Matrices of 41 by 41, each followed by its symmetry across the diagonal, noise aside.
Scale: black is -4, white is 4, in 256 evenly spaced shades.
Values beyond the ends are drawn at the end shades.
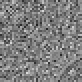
symmetric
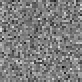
neither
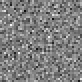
antisymmetric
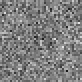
neither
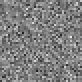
antisymmetric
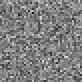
neither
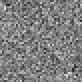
antisymmetric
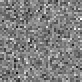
neither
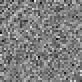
symmetric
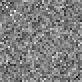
symmetric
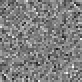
symmetric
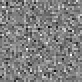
antisymmetric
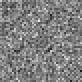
symmetric
